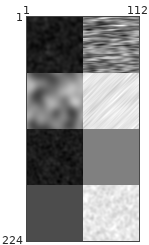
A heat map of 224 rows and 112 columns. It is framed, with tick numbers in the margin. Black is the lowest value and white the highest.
It is made of 4 by 2 panels. Panel 1,1: very low, blotchy, faint in contrast. Panel 1,2: middling, streaked across, strong in contrast. Panel 2,1: middling, smooth, strong in contrast. Panel 2,2: very high, slanting up to the right, faint in contrast. Panel 3,1: very low, blotchy, faint in contrast. Panel 3,2: middling, flat. Panel 4,1: low, flat. Panel 4,2: very high, blotchy, faint in contrast.
